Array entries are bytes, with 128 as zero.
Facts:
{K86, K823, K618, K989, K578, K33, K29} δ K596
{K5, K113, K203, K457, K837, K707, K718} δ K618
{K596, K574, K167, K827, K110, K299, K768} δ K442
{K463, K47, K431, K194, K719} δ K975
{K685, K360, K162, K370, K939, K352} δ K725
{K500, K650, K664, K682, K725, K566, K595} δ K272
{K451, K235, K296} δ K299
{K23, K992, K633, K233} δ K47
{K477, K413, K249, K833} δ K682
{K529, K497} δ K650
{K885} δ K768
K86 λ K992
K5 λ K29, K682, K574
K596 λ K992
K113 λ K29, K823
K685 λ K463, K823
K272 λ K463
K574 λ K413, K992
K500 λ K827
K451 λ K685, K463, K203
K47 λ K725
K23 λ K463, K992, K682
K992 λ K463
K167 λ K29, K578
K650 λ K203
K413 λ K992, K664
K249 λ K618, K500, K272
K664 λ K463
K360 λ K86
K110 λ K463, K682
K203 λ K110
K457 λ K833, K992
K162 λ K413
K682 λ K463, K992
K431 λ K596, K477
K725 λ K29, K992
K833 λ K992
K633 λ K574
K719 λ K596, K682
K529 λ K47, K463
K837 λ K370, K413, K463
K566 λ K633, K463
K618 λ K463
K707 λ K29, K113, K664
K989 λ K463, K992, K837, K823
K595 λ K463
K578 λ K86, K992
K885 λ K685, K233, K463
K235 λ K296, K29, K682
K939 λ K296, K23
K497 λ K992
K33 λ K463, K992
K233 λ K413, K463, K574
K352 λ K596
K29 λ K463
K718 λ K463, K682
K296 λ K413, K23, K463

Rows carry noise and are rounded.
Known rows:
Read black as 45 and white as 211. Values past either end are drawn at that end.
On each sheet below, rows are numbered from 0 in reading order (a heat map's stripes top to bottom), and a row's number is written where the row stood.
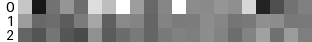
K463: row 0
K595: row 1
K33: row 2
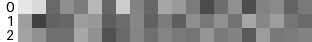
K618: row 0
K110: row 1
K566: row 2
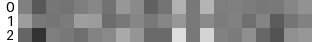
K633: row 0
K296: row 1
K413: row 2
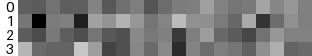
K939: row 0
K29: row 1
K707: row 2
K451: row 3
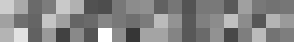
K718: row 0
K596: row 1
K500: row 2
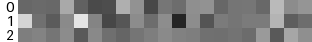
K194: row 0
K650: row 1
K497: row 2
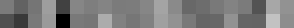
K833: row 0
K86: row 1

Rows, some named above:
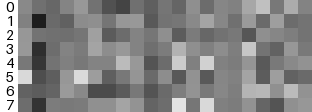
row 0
K719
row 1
K685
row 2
K529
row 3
K682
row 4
K370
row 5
K203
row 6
K352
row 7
K413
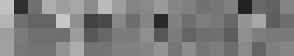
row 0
K823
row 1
K451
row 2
K529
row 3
K296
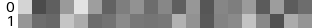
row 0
K203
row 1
K596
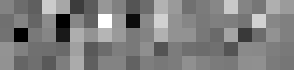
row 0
K477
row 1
K827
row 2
K29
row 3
K529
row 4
K595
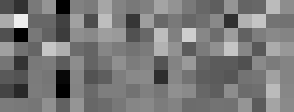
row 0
K86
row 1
K249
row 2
K664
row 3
K596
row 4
K113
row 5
K167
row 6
K578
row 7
K497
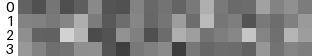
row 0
K989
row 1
K162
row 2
K477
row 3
K235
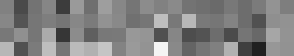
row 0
K47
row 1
K574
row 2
K360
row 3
K992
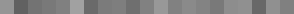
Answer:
K23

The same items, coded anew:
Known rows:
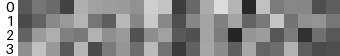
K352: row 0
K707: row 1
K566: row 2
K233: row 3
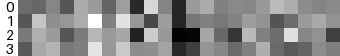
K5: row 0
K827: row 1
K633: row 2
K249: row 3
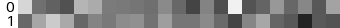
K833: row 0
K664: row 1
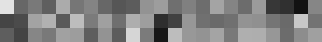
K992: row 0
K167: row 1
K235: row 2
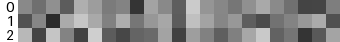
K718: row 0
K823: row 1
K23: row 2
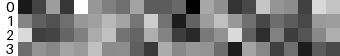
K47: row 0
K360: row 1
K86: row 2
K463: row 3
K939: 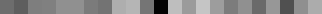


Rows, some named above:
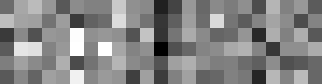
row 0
K162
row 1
K413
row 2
K477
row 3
K500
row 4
K837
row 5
K370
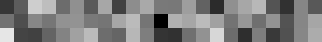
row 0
K29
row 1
K939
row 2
K86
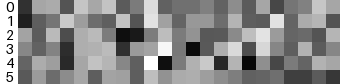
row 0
K650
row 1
K113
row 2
K682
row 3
K596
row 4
K203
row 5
K685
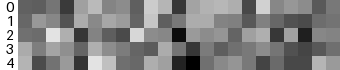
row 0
K719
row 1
K451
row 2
K296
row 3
K33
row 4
K578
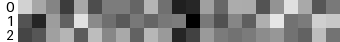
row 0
K574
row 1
K725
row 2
K167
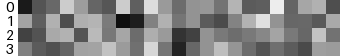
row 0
K113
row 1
K682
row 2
K167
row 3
K360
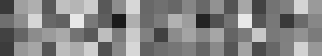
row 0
K650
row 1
K110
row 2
K707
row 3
K650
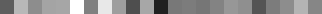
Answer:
K827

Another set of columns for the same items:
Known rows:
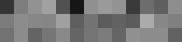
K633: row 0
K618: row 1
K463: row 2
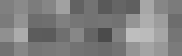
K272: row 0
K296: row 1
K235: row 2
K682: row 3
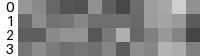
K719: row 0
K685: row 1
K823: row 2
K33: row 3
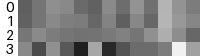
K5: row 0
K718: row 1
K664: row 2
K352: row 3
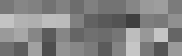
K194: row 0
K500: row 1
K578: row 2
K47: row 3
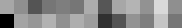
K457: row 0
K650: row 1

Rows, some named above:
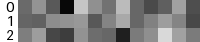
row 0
K370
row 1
K823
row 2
K595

